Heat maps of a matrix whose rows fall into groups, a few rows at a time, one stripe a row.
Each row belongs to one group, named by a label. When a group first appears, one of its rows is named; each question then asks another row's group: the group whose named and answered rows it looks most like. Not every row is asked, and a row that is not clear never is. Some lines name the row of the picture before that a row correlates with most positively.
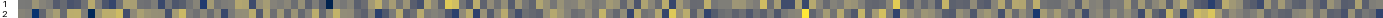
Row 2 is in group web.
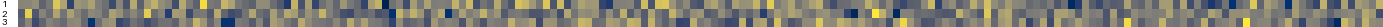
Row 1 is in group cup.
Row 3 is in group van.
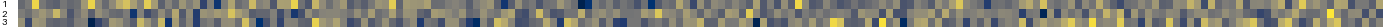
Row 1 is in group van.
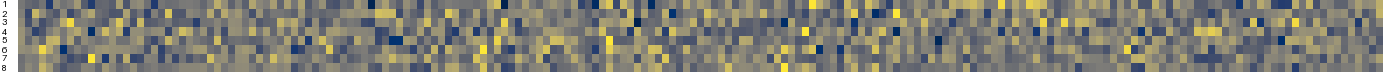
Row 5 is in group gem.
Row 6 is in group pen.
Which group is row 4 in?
web
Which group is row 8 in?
pen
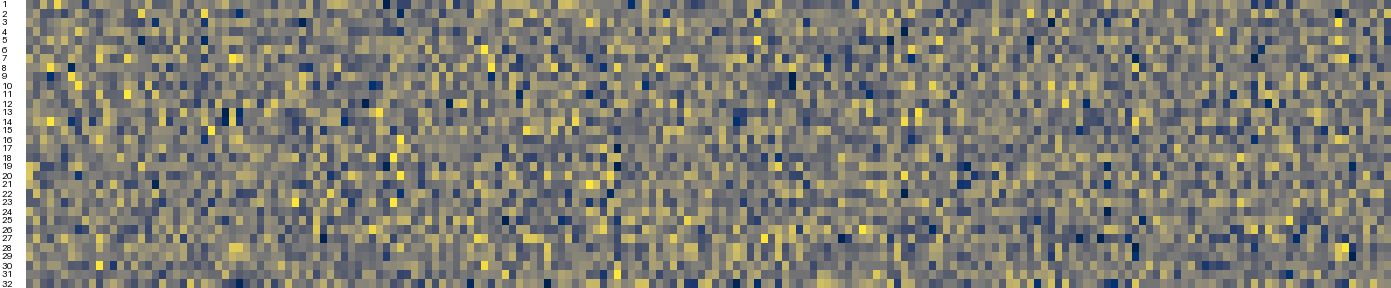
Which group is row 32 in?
van
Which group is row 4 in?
web
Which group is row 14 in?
pen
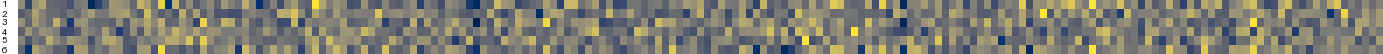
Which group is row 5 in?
web
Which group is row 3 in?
cup
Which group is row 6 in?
cup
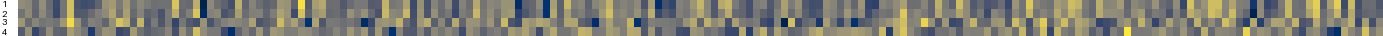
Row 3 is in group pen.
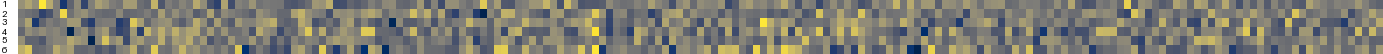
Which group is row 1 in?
pen
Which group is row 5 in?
web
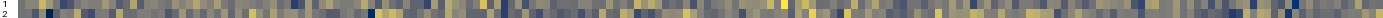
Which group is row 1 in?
pen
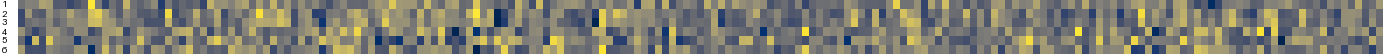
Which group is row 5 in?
gem
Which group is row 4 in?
web
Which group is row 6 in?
web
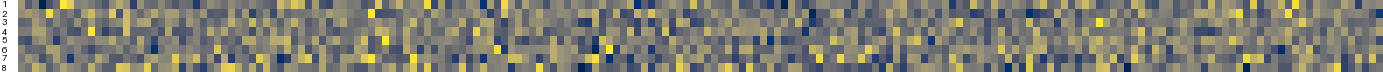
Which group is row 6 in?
gem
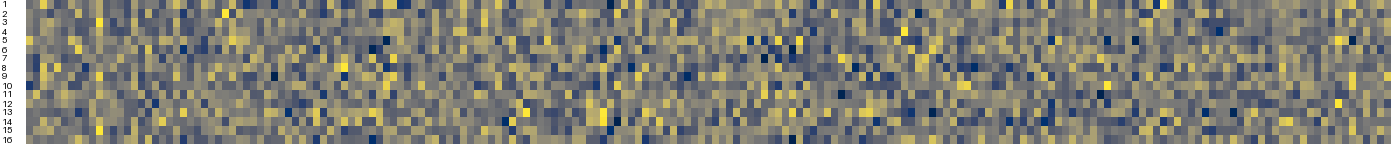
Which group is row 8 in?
gem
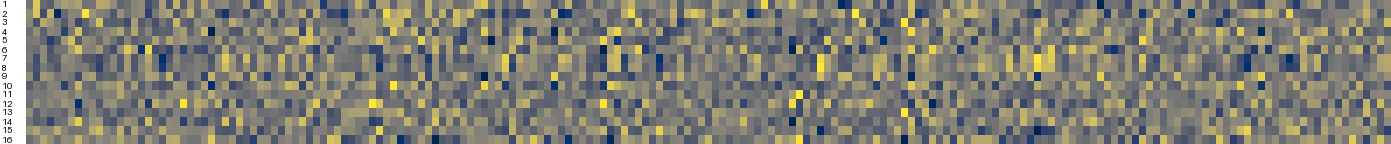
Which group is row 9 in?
cup
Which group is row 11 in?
web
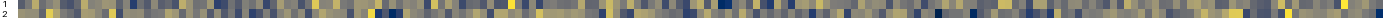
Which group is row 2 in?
gem
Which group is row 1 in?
van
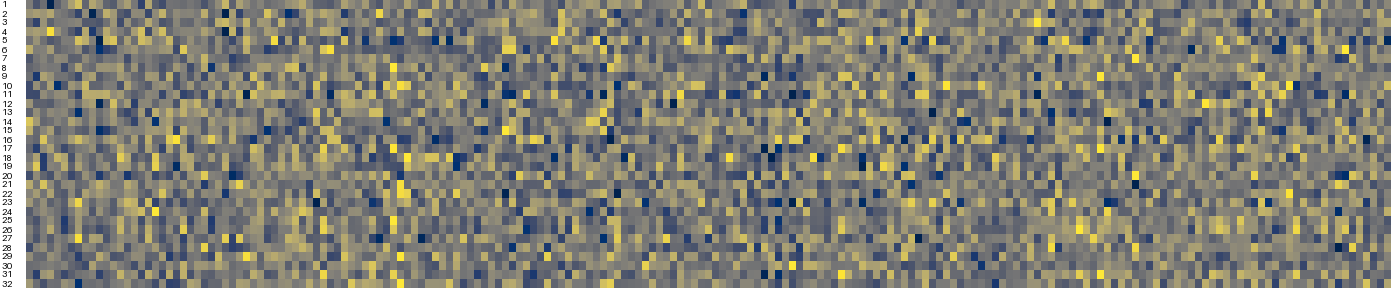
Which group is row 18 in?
web
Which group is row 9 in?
cup
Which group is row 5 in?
web
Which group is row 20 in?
van
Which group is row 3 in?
gem
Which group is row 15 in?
cup
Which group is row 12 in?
web
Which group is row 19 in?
web
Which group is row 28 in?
van
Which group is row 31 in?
cup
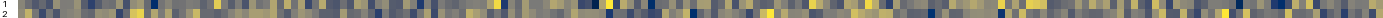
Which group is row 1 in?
gem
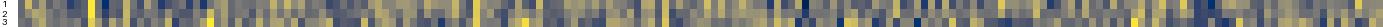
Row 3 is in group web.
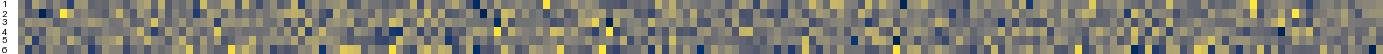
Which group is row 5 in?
web
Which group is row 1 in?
cup
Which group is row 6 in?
web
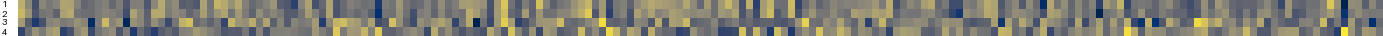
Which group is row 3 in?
web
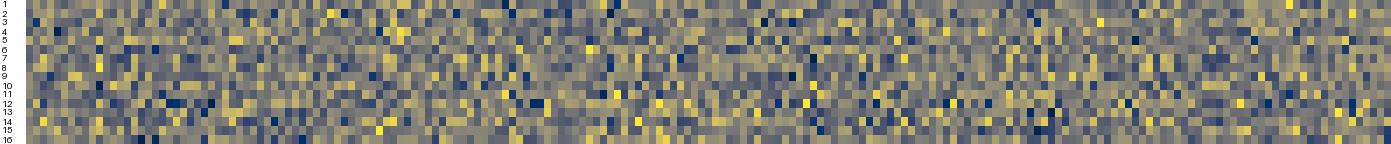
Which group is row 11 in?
gem
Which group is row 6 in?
van
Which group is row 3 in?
cup
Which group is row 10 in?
web
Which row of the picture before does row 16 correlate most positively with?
1
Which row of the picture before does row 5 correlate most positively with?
1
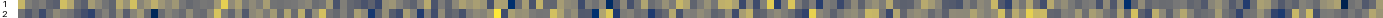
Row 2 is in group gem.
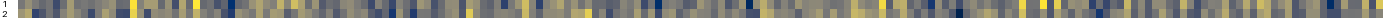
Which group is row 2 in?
van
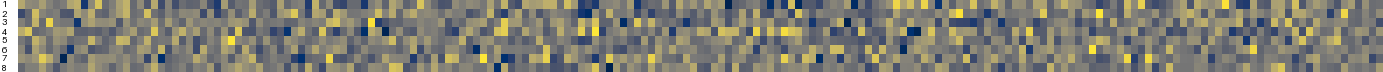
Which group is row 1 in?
pen
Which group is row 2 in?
van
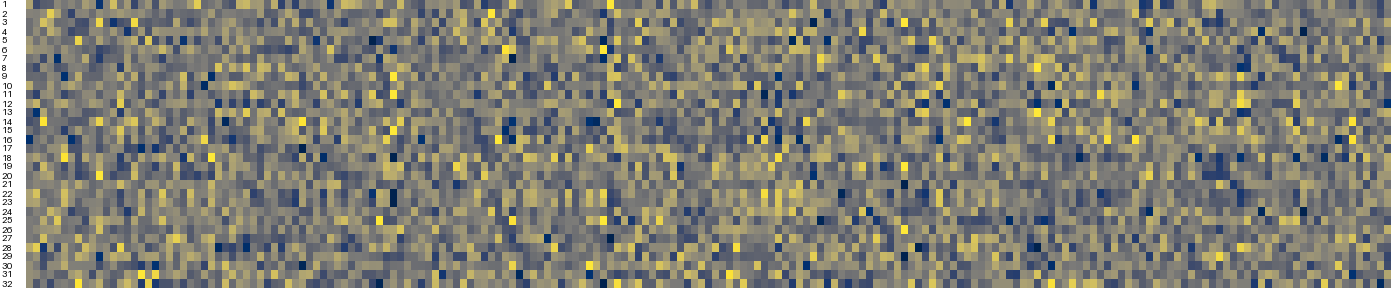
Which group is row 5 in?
pen
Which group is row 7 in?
gem
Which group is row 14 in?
van
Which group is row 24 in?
pen
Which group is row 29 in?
web
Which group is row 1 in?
web
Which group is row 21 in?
web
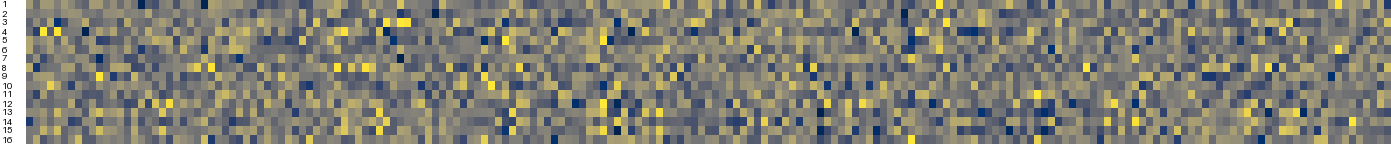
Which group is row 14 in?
van
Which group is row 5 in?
cup
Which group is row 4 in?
gem
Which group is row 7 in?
van
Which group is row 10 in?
pen
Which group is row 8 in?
web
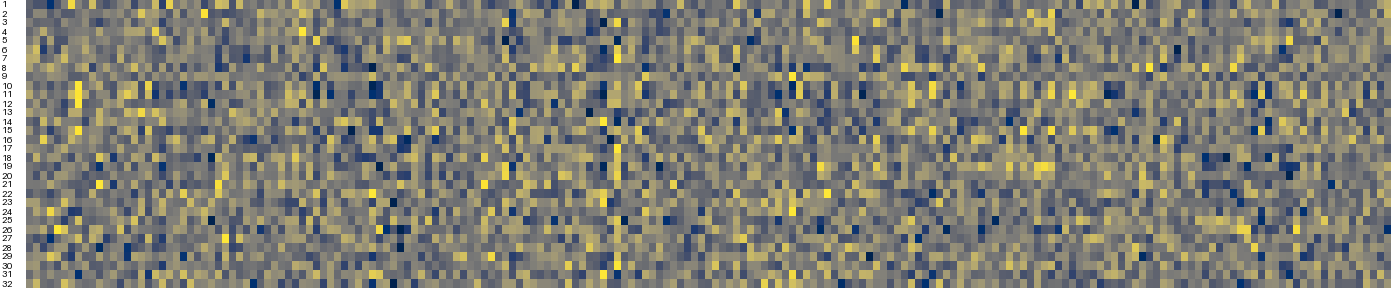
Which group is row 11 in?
pen
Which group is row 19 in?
gem
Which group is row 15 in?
pen
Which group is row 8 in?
pen
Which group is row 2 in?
van
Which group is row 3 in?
gem
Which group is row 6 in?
gem
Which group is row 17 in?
gem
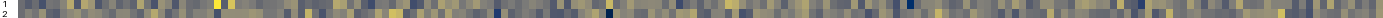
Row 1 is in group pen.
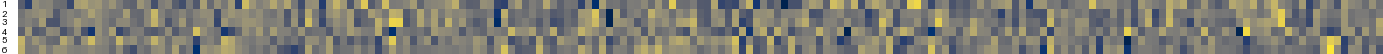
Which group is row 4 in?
van
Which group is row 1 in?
cup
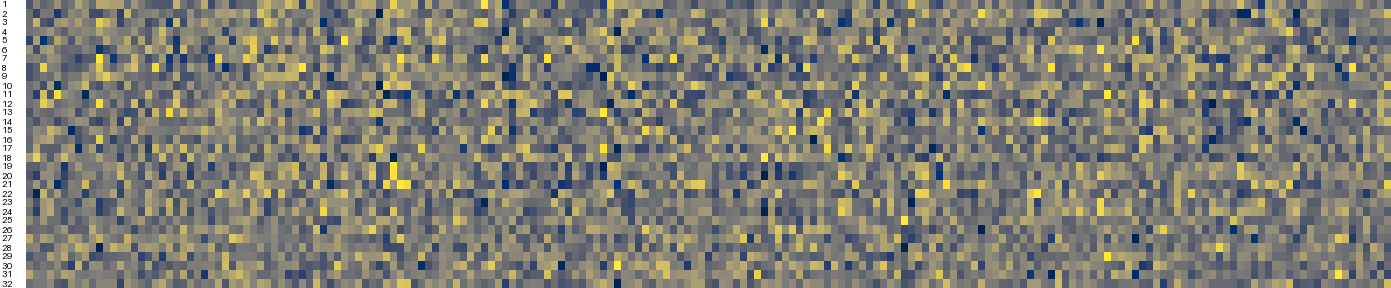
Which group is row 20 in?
cup
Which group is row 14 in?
gem
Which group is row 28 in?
web
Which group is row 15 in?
pen
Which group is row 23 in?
cup
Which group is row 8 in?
van
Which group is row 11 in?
gem
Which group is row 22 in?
gem
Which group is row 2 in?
gem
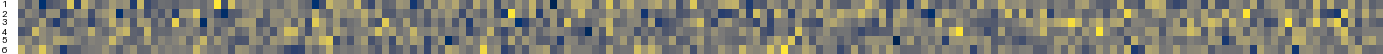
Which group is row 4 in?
van
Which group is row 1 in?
pen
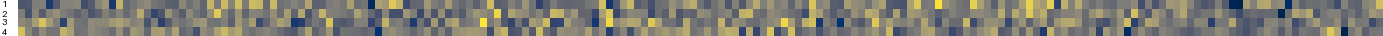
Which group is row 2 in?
gem
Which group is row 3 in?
pen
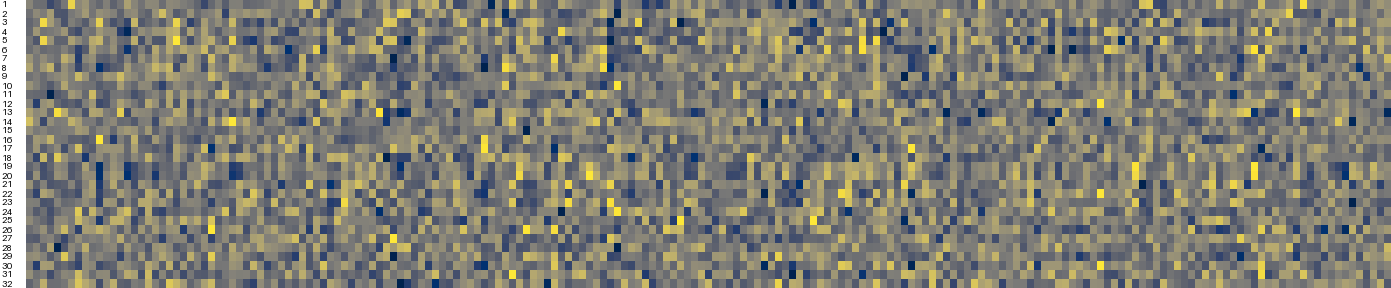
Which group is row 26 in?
cup
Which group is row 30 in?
cup
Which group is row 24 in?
pen
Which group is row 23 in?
web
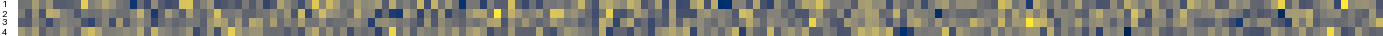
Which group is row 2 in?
gem
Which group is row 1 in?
van
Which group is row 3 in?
gem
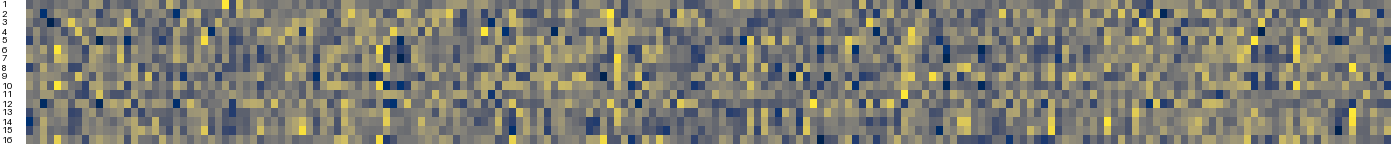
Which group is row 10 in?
gem
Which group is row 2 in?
web
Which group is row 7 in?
gem
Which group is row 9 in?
pen
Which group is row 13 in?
van
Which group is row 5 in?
van
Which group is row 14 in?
van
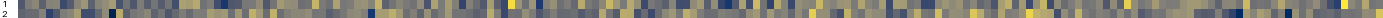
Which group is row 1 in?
van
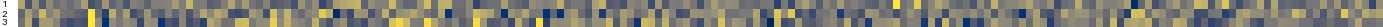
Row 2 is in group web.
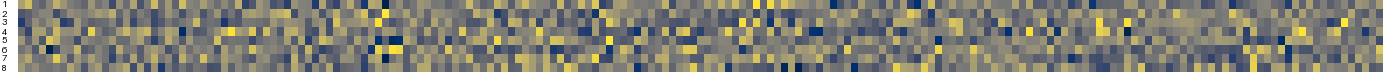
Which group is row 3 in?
van
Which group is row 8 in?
pen
